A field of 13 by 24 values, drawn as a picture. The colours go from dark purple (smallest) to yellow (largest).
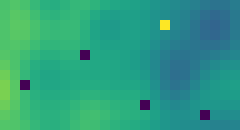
There is an overall slope up to the left. Five lone cells stand out: one far higher and four far lower than their neighbours. The values are skewed, with a long tail toward low values.
